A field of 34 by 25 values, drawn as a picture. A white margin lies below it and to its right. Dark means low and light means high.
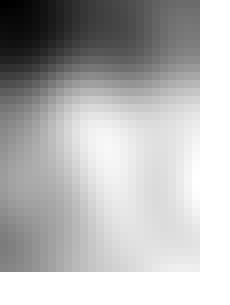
Ninth with the lowest average: top left. Calmest part: bottom right. Slope: up to the bottom right. Lone odd cells: none.
